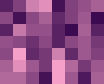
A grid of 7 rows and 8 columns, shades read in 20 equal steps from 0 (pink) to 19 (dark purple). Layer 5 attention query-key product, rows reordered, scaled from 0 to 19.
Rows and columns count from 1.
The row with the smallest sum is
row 6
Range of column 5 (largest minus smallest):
18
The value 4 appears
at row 1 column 3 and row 5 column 5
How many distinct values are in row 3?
5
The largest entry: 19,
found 2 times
